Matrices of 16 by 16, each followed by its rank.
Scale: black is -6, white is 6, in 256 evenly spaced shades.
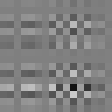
one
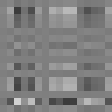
one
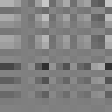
one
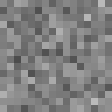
full rank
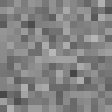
full rank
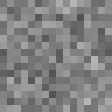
full rank
